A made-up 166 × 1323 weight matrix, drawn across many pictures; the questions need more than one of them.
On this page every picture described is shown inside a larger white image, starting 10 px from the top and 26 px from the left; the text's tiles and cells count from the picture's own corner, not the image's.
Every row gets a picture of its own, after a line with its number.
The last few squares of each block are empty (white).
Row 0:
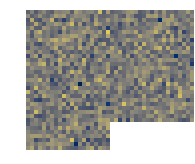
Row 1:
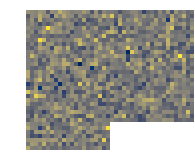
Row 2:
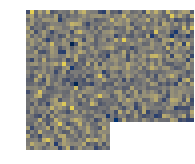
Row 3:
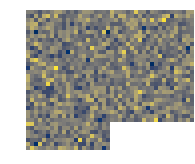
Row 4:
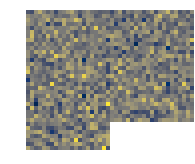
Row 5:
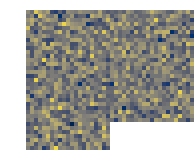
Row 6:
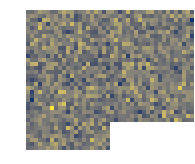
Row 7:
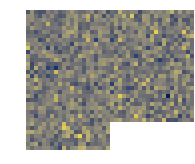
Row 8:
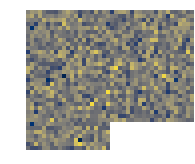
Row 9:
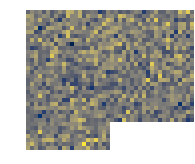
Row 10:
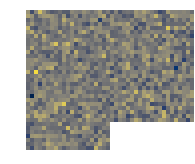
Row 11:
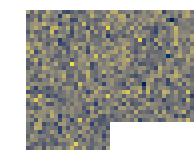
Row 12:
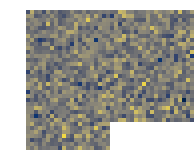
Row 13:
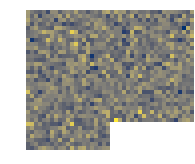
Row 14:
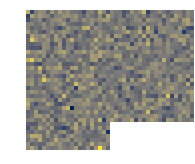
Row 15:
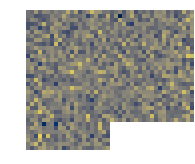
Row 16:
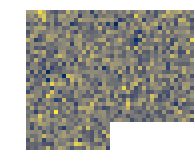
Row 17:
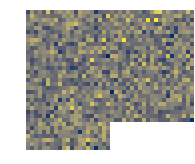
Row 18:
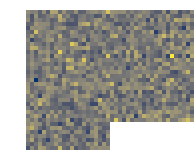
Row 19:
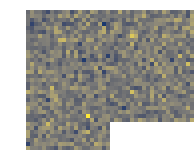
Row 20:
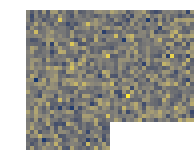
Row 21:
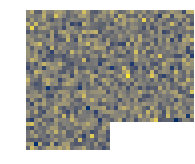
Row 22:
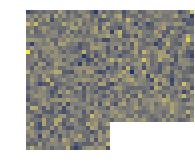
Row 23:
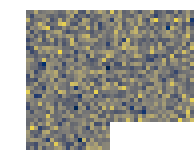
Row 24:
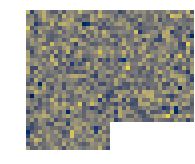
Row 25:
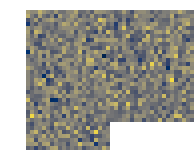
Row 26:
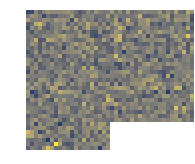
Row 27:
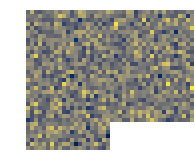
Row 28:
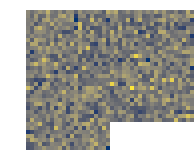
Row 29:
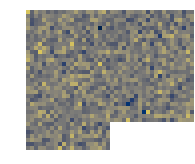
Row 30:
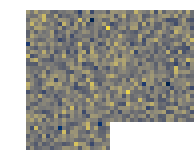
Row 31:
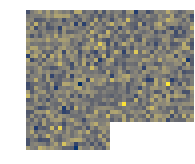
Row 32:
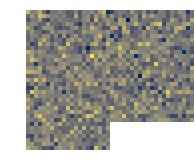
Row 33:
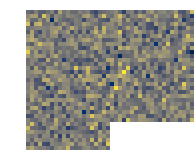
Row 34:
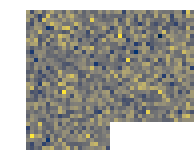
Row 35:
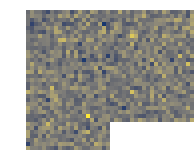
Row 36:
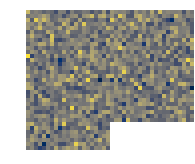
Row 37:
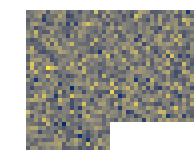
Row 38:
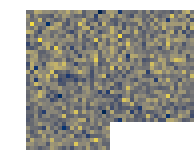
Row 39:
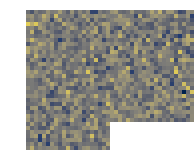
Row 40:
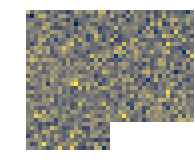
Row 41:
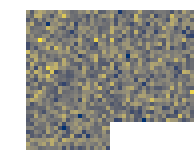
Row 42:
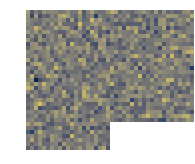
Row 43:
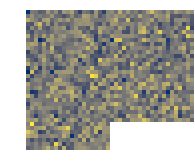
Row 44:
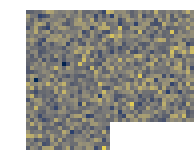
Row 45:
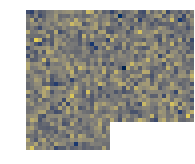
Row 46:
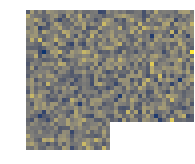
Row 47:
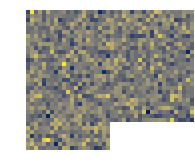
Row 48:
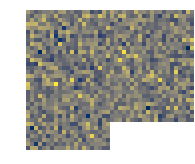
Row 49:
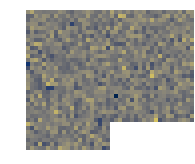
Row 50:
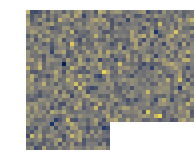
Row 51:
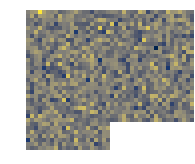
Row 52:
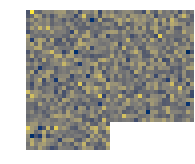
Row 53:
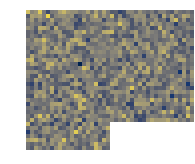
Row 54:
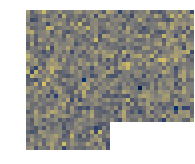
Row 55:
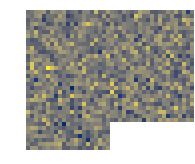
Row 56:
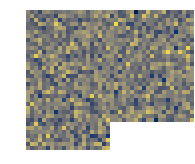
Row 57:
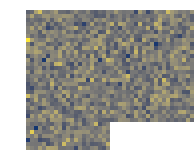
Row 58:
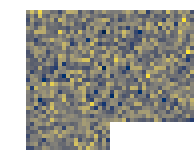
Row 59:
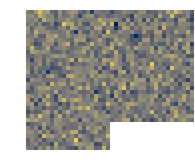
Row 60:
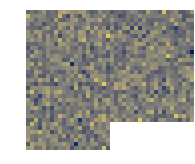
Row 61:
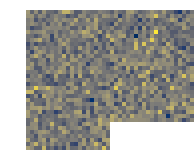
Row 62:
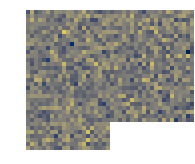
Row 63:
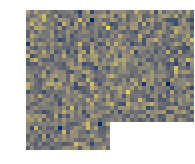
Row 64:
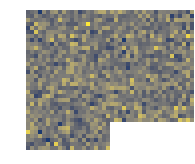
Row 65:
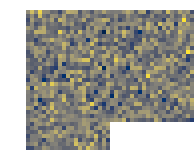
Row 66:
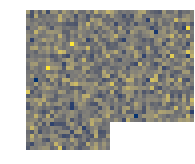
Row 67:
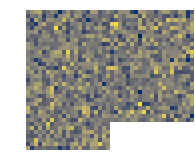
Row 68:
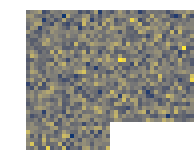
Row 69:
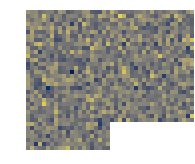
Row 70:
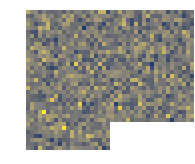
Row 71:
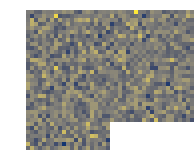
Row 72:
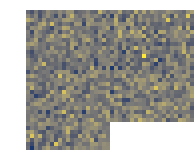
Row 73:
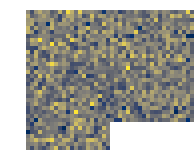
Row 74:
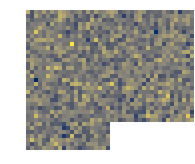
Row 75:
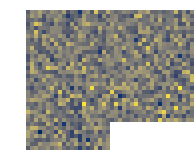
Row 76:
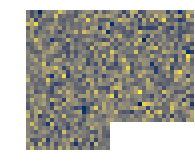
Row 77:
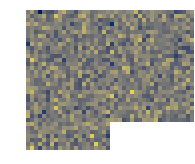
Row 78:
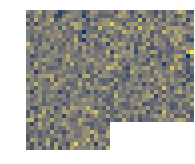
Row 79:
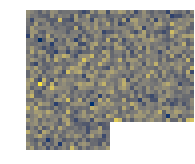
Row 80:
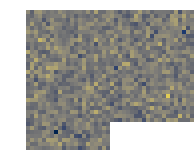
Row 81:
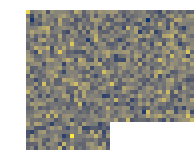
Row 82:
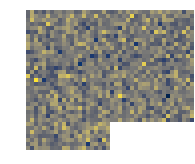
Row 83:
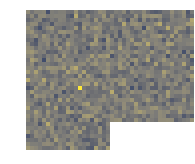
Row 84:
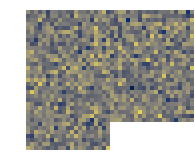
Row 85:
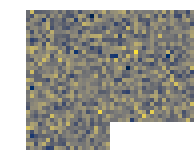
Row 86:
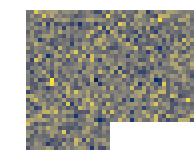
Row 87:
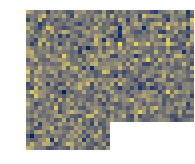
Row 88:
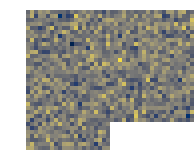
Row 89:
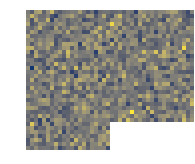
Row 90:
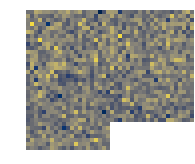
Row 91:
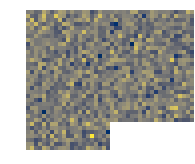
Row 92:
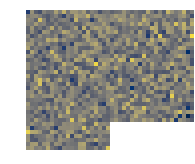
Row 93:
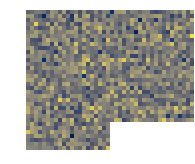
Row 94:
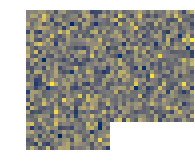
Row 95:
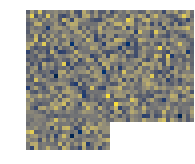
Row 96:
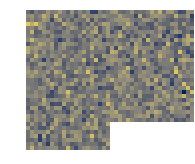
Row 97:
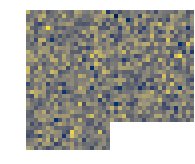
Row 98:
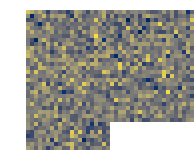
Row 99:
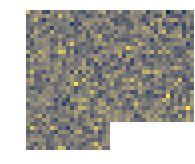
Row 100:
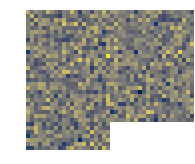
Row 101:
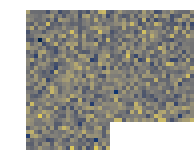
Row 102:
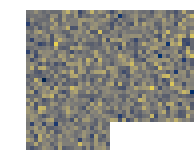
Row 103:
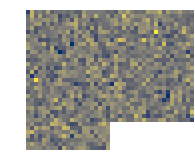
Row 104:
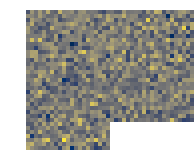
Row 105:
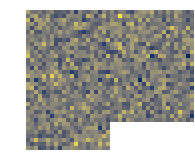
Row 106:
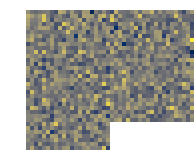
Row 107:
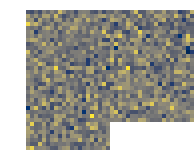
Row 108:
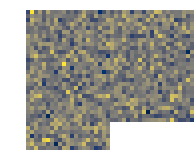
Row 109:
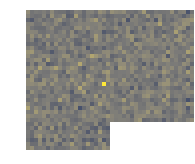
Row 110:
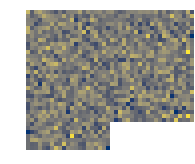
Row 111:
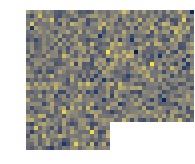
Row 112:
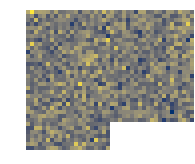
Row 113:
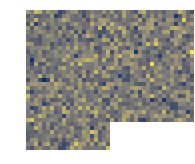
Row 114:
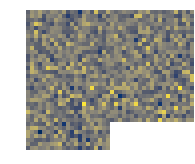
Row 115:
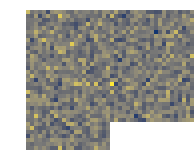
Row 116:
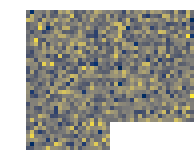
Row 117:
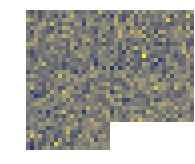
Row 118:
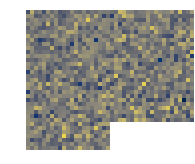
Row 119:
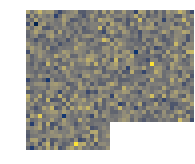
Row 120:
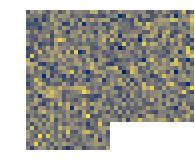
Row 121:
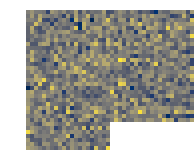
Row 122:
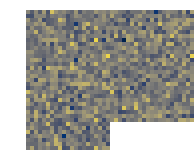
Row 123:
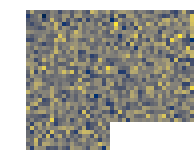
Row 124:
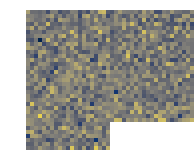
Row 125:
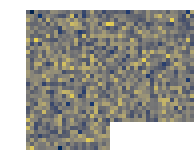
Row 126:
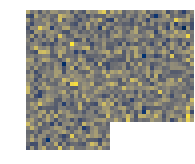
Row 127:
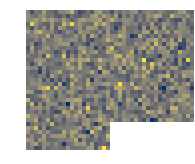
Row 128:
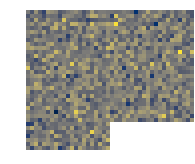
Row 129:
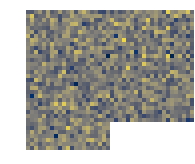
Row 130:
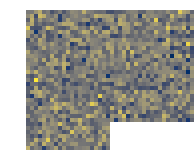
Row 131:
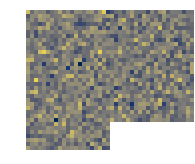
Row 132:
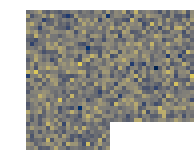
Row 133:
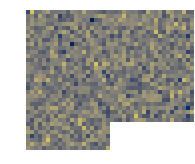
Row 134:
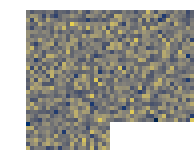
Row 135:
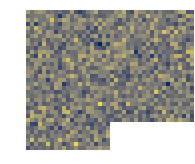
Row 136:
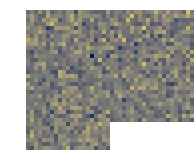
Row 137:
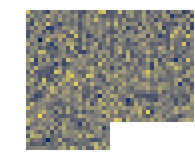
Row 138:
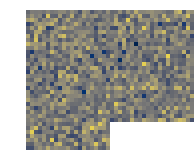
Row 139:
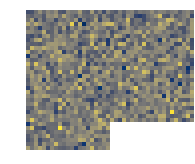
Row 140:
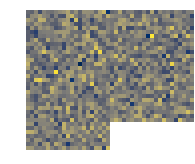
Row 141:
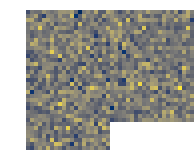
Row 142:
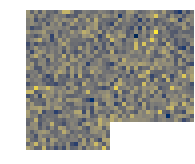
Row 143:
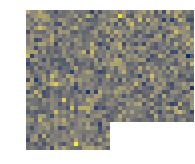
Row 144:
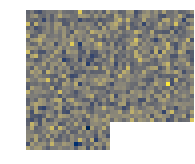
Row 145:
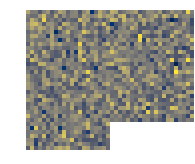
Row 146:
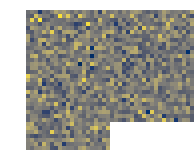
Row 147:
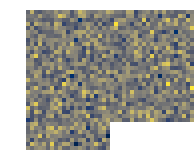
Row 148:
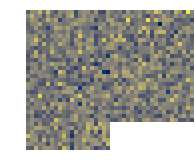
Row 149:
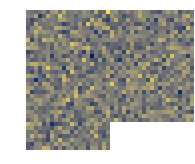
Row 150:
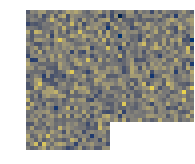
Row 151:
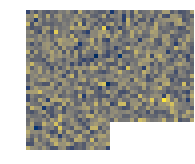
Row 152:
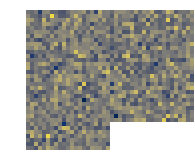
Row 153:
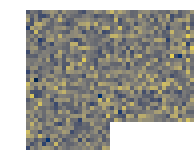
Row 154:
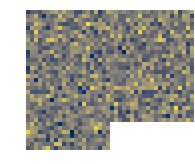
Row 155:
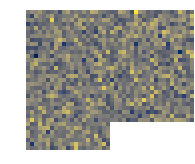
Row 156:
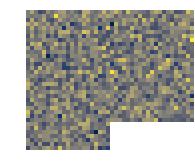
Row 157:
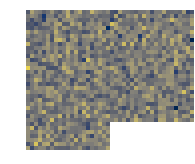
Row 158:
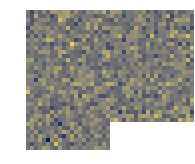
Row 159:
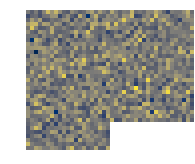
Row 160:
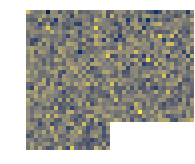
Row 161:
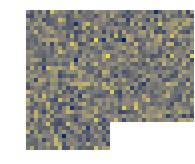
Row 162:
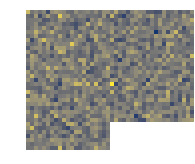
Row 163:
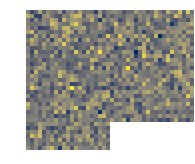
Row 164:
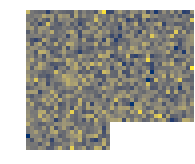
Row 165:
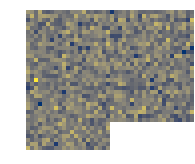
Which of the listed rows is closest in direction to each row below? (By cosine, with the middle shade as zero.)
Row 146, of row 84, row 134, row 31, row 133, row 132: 84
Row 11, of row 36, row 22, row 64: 36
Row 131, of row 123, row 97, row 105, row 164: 97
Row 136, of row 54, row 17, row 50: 17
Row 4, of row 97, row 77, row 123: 97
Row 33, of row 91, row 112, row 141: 91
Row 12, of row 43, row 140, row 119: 43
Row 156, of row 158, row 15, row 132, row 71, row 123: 71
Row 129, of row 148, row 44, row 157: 148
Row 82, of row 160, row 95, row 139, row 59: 95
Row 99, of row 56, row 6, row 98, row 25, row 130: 98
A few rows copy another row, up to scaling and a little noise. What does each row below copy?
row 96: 39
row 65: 58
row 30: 63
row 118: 12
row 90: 38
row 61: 142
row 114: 75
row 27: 147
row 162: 115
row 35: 19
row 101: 124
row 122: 161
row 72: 117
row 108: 47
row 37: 55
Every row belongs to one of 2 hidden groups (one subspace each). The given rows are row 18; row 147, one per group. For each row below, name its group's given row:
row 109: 18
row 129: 18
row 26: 18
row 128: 147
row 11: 147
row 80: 18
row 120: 147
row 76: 147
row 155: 147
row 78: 147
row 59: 147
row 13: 18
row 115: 18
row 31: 147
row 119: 147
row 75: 18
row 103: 18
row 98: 18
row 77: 147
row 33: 147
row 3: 147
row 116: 18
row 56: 147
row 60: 147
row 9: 18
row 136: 18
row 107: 147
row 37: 18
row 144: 147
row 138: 18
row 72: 18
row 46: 18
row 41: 18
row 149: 18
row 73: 18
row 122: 18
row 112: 147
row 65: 147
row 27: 147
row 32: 18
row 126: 18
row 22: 147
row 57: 147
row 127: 147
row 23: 18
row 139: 147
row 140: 18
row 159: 147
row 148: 18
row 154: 18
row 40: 18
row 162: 18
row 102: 147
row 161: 18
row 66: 18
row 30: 147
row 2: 18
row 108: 18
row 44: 18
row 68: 18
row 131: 18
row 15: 147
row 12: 18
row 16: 147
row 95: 18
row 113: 147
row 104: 18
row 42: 18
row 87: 18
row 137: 18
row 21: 147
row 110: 18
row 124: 18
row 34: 18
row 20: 18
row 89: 147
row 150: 147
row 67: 147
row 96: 147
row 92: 18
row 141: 18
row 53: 18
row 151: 147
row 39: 147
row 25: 147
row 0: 147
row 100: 147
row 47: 18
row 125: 147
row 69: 147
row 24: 18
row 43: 18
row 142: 147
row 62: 18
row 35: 147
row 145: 147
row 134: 147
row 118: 18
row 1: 18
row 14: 18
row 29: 18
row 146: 18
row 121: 18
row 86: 147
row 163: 18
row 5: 18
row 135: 147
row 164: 18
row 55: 18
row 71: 147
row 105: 147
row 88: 18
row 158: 18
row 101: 18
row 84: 18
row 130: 18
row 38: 18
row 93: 18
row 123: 147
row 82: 18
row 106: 147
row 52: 18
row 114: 18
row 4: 147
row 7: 18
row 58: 147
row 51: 147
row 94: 147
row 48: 147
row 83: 18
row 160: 18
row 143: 147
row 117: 18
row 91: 147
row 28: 18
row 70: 18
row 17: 18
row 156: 147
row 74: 18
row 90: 18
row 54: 18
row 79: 18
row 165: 18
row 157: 147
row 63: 147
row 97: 18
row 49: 147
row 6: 18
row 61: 147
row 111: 147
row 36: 147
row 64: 18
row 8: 147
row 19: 147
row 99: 18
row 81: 18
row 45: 147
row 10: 18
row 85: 18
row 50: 18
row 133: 18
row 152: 18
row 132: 18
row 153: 18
